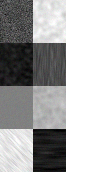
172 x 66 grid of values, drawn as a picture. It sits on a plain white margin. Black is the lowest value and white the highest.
The table splits into 4 rows of 2 panels. Panel 1,1: low, fine-grained. Panel 1,2: very high, blotchy, faint in contrast. Panel 2,1: very low, blotchy, faint in contrast. Panel 2,2: low, streaked downward, faint in contrast. Panel 3,1: middling, flat. Panel 3,2: high, blotchy, faint in contrast. Panel 4,1: very high, slanting down to the right, faint in contrast. Panel 4,2: very low, streaked across, faint in contrast.
